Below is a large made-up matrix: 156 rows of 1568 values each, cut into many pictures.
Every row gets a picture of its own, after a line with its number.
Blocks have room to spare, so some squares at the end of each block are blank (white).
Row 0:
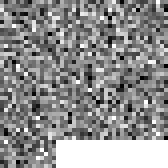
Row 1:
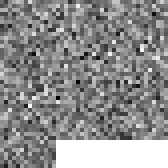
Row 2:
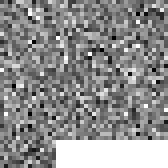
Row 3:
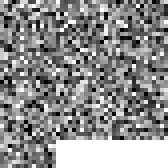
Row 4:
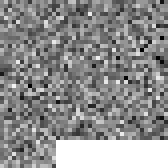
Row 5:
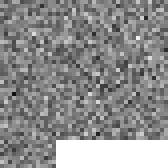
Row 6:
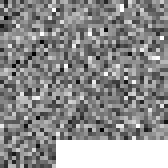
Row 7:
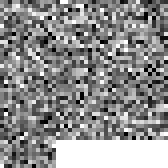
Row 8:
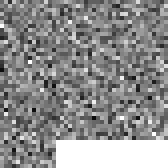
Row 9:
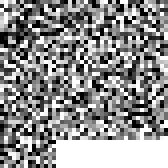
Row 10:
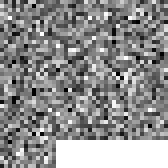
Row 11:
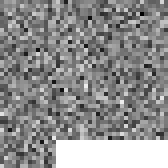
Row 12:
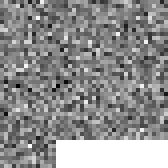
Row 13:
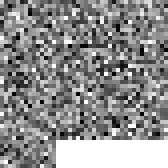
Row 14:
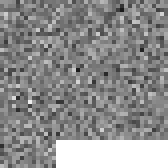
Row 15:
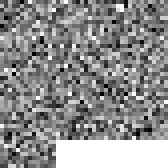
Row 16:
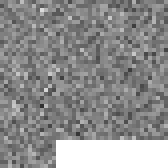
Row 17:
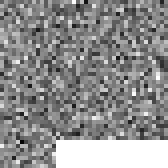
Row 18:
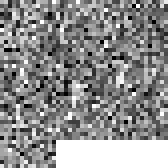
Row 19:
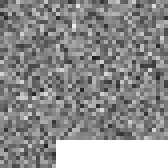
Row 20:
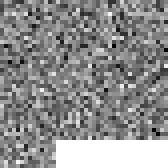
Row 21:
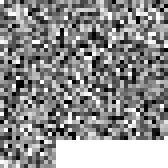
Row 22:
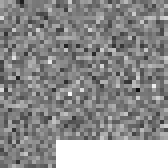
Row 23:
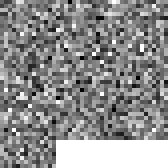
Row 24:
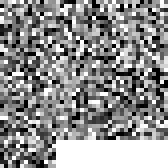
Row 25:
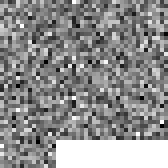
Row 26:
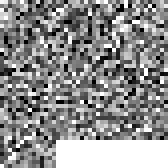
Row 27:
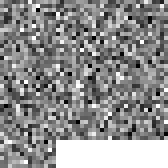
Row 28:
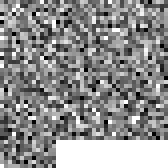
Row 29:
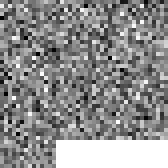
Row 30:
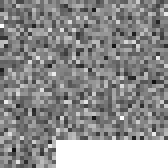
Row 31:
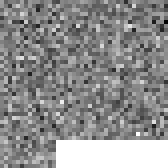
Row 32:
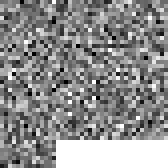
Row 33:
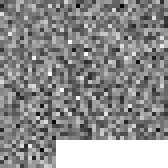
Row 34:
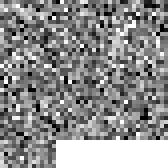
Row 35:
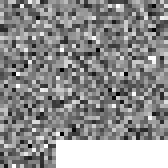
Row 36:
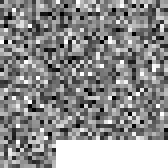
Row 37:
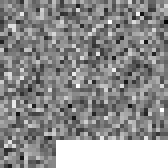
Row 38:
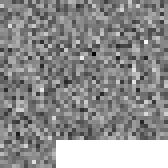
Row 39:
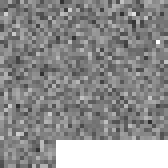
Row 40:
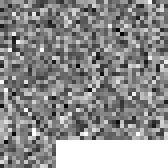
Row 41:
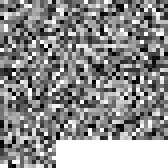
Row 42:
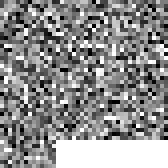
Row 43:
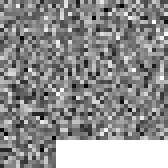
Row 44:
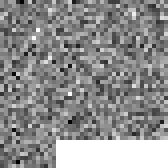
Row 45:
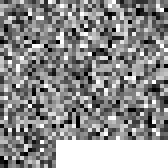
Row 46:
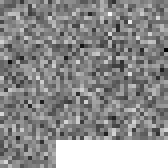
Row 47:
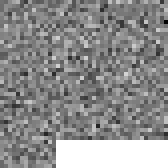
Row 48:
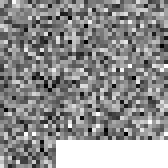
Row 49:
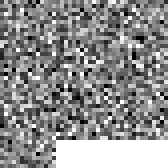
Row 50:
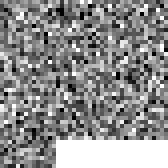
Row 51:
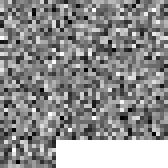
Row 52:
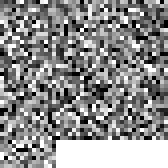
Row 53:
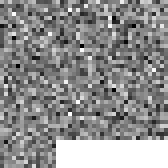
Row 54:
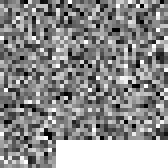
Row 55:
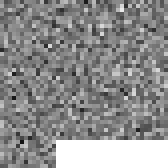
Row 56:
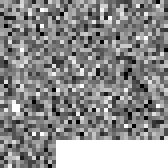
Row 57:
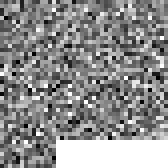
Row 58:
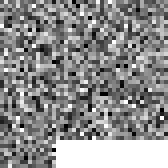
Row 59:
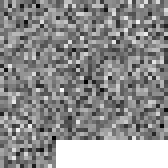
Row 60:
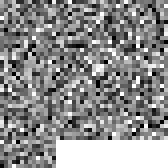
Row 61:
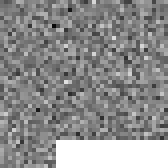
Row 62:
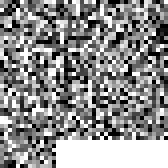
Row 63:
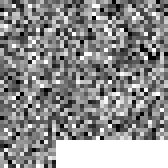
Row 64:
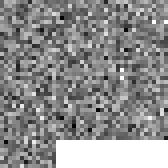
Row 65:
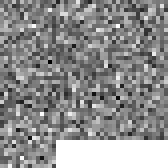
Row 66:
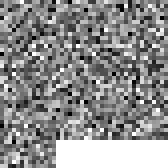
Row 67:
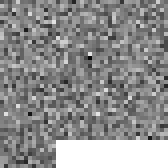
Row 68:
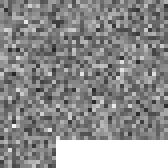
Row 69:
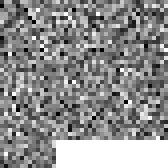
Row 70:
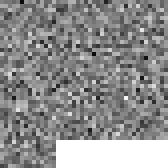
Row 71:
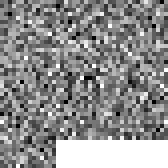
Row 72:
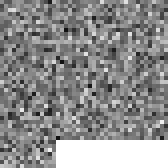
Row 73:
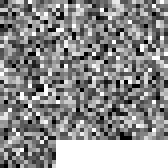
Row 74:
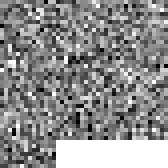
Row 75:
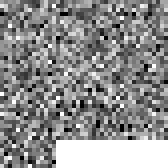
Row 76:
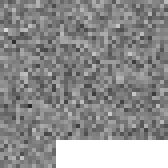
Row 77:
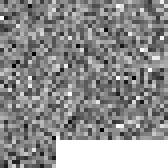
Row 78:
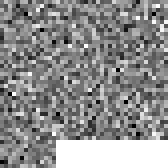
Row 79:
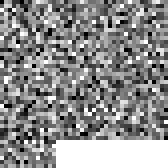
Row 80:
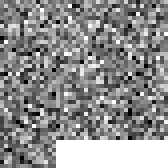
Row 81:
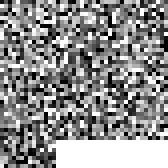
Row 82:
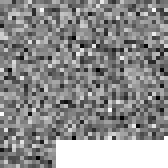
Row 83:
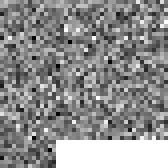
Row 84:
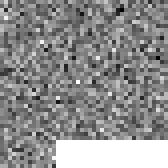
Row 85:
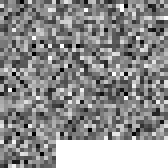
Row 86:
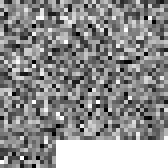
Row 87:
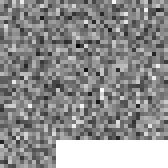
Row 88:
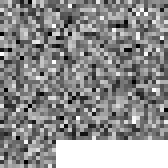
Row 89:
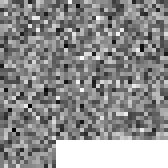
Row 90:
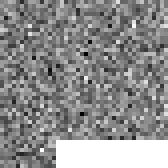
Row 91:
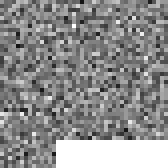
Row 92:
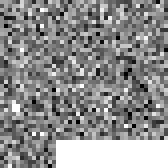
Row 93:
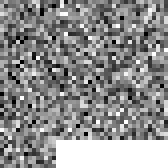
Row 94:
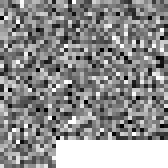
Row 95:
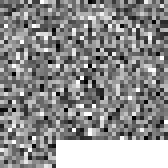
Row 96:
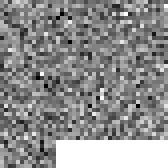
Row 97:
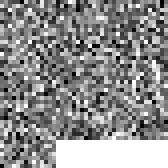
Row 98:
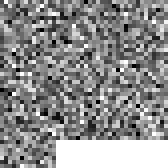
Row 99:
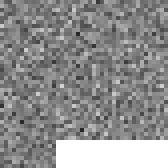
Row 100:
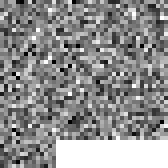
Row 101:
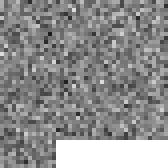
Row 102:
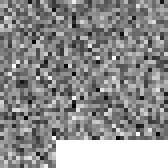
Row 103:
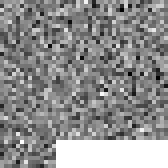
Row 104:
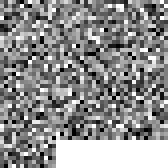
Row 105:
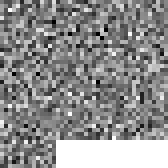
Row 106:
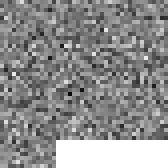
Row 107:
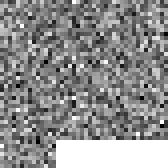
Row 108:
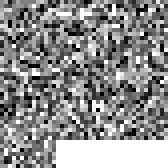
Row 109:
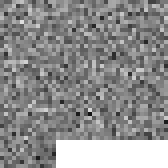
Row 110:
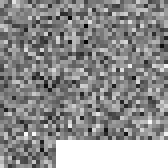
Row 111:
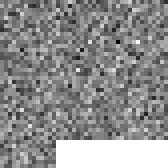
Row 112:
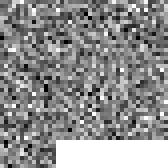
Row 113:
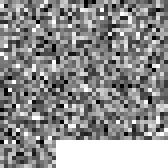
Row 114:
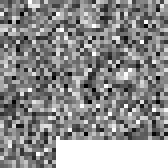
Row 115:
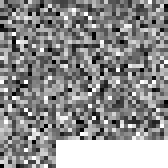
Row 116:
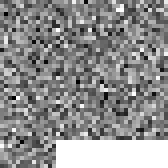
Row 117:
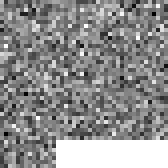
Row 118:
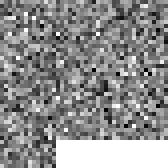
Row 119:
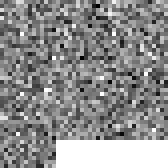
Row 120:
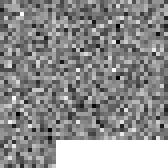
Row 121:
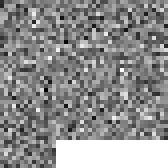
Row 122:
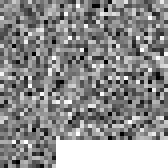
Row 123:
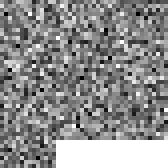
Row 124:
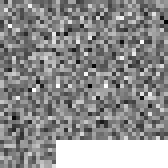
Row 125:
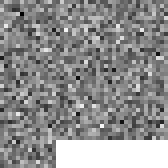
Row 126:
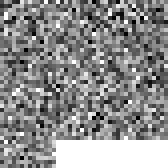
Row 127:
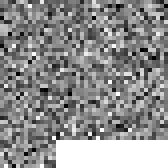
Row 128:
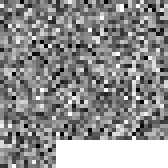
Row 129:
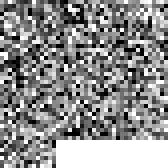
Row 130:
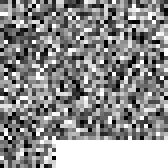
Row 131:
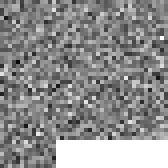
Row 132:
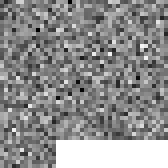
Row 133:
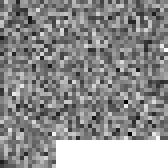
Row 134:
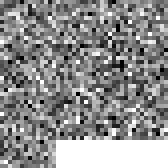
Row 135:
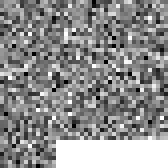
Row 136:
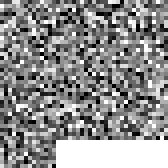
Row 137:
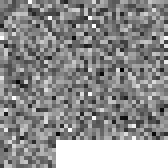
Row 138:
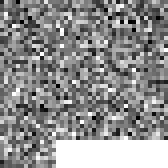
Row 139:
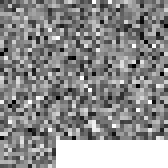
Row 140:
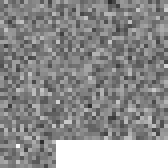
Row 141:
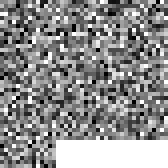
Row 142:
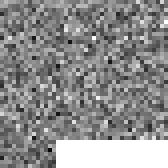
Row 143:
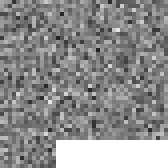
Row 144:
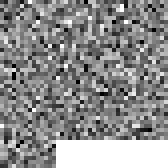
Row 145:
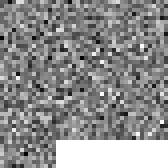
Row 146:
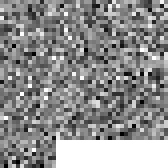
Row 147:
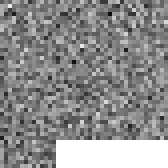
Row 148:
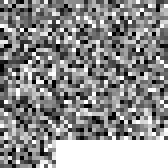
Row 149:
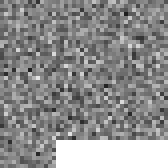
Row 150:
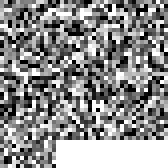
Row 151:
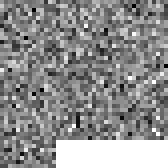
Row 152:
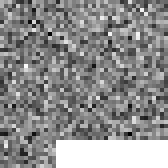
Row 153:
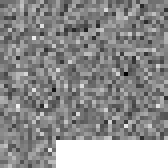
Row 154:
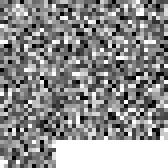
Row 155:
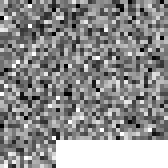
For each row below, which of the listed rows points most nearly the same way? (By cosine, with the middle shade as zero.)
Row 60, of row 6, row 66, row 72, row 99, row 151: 6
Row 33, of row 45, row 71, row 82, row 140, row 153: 71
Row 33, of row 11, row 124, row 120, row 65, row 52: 52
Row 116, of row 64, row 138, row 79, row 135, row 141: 135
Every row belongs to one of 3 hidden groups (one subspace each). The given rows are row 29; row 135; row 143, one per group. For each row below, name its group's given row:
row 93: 143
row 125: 143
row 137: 29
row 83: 143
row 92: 143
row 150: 143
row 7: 29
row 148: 29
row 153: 143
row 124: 143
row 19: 135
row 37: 143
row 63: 135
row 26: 135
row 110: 29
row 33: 143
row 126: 29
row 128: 135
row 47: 143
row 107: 135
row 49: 143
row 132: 135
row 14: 135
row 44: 135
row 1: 135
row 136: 29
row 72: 143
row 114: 143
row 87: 29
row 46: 29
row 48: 29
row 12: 135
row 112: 29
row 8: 29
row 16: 143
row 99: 29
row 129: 29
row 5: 29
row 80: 143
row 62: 143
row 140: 29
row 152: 29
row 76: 143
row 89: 135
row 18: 143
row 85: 135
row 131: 135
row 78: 29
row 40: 29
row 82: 29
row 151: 29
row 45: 29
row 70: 135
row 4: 135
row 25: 135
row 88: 29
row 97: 135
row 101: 29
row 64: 29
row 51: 29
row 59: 143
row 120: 143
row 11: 143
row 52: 143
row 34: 29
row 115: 29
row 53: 29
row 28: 29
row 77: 135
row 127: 135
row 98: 29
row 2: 29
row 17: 135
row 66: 135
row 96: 29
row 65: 143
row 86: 29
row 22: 135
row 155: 135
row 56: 143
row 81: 29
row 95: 143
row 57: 135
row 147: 29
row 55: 135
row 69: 29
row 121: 29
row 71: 143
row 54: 143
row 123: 29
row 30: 29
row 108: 143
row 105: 135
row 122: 135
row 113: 29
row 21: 29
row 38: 135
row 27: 143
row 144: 135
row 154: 29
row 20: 29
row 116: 135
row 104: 135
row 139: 143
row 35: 135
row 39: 29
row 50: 143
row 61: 135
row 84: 135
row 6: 135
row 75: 143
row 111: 143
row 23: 135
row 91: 135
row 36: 143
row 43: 143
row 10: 143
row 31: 29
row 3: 143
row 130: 143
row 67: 29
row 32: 135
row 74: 29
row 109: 29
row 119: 135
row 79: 29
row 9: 135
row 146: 135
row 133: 29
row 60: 135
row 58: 143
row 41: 135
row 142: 143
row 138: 29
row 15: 135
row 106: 135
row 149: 143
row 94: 135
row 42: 29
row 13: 29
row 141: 135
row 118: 143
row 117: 29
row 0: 29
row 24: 135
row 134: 29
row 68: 143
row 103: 135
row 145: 135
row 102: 135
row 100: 135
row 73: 135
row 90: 143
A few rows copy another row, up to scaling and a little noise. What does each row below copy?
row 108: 150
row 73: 1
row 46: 134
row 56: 92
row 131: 57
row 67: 81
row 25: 107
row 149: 49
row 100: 44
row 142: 83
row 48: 110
